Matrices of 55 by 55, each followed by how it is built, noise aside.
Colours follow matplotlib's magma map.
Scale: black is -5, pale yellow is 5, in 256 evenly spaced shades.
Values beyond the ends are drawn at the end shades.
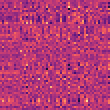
low rank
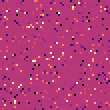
sparse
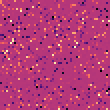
sparse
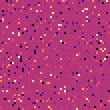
sparse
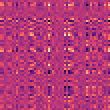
low rank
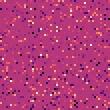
sparse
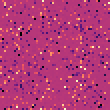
sparse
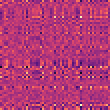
low rank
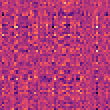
low rank
